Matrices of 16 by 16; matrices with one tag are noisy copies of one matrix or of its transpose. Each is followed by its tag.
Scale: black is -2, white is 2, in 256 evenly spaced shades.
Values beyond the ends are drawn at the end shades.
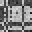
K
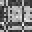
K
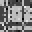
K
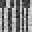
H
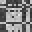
K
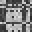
K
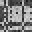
K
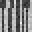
H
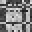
K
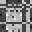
K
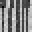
H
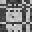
K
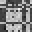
K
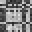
K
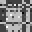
K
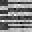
H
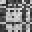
K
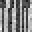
H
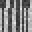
H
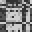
K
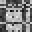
K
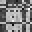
K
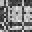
K
